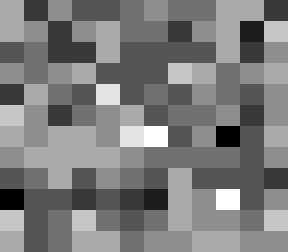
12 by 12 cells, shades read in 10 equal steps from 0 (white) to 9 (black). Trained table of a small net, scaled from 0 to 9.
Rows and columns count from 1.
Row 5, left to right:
7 3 5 6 1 6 5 6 4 5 6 4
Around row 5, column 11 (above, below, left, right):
4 7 5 4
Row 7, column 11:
6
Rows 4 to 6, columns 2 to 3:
5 4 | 3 5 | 4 7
